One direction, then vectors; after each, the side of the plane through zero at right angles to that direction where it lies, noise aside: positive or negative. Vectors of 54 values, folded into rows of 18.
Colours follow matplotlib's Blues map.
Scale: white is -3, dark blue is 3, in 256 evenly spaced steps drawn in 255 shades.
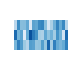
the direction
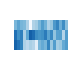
positive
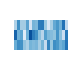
positive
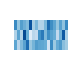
negative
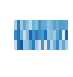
positive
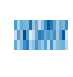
negative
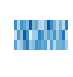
negative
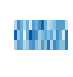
positive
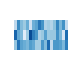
positive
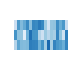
positive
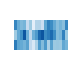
negative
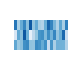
negative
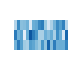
positive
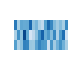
negative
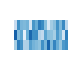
positive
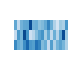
negative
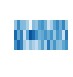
positive
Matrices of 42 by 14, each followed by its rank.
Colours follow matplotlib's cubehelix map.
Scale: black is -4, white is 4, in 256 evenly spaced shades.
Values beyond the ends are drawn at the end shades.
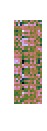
three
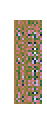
three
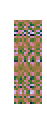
two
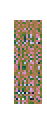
three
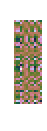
two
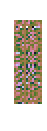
three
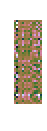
three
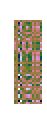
two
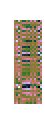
two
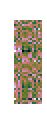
three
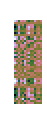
two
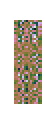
three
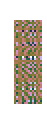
two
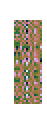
three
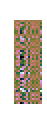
two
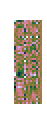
three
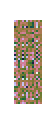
three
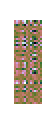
two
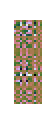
two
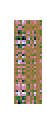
two
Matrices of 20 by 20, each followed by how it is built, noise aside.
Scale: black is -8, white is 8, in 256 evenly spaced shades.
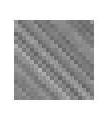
Toeplitz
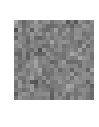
noise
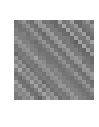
Toeplitz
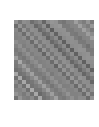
Toeplitz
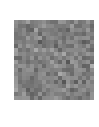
noise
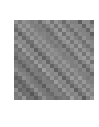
Toeplitz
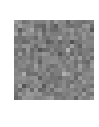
noise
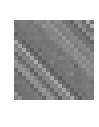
Toeplitz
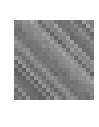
Toeplitz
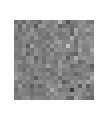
noise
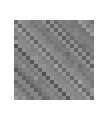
Toeplitz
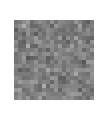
noise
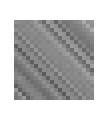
Toeplitz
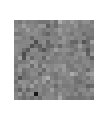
noise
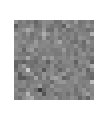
noise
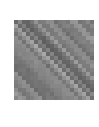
Toeplitz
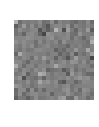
noise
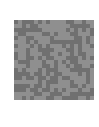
noise
